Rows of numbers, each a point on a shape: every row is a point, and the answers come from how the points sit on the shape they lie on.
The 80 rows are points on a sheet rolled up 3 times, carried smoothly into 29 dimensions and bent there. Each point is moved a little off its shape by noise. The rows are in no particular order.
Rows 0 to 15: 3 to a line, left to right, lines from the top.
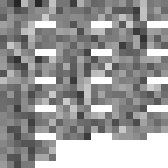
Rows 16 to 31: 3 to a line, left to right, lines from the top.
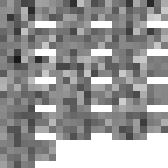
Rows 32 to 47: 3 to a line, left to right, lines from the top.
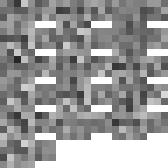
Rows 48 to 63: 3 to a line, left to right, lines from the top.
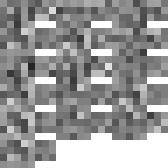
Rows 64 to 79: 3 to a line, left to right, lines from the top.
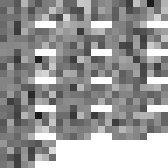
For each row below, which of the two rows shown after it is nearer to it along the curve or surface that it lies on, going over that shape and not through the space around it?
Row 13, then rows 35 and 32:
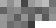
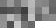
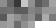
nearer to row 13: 35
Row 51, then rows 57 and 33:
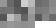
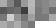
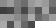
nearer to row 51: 57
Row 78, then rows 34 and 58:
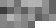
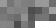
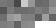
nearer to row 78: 34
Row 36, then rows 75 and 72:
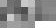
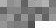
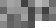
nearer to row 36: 75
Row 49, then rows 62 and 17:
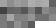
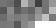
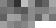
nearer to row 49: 17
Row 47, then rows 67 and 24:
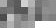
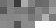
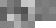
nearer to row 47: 24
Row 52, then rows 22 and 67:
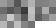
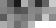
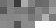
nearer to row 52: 22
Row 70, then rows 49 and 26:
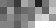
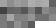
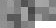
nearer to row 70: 26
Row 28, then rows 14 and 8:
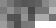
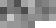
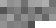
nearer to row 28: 8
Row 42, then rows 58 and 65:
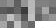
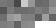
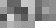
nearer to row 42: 65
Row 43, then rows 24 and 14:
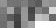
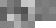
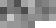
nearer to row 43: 24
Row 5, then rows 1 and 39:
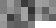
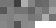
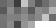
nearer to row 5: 39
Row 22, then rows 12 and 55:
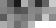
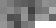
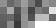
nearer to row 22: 55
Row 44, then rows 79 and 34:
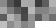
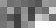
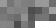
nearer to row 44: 79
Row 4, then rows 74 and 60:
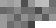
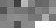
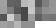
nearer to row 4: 60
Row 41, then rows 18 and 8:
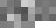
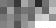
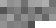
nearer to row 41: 8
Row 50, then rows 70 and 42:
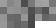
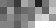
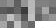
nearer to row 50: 42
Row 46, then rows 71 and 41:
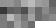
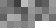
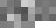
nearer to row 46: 41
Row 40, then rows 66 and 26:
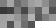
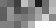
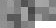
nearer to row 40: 26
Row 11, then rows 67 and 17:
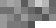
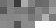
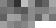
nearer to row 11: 17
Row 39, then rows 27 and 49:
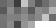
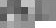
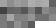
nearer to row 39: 27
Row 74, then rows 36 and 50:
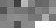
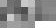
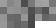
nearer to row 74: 36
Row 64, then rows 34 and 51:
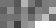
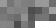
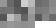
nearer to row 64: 51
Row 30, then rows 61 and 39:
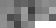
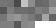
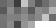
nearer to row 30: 39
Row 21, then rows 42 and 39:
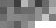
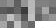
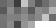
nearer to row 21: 39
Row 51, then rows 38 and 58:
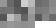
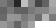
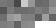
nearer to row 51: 38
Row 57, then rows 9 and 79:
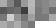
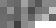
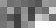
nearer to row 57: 9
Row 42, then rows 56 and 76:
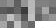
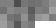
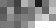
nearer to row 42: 76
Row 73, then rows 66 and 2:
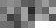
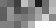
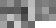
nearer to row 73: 66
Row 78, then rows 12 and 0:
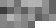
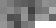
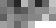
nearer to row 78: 12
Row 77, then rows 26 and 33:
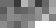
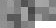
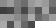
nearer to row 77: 26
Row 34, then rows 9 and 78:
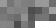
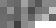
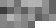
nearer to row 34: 78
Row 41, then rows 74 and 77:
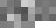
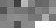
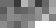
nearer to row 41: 77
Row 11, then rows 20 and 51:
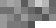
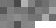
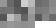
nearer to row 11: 51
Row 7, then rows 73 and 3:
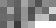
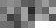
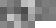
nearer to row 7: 73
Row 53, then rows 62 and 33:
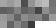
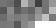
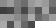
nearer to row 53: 33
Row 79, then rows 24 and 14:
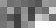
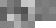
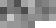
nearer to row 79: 24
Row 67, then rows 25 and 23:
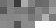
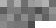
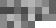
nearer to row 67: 25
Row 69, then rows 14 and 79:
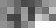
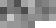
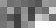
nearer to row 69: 79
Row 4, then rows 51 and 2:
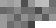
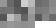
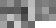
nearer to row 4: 2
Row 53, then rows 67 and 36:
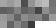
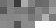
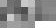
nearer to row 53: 36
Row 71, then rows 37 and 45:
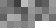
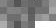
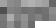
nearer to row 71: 37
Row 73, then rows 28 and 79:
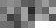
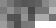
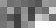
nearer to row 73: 79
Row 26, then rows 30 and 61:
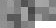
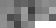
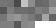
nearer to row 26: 30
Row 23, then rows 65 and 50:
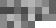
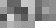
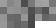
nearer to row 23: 65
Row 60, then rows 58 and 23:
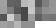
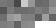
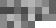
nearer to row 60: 23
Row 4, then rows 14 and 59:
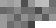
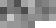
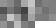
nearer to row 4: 59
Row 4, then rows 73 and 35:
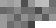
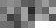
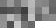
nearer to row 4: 35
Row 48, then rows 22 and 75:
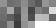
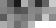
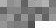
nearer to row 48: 22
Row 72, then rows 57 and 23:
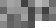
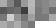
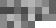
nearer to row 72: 23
